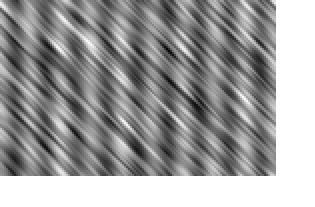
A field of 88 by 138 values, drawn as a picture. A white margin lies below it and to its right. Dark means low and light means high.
Overall the values sit about 50% of the way up the scale. No overall slope runs across the table. Stripes running up and down repeat 9 times from left to right. The histogram is bell-shaped.
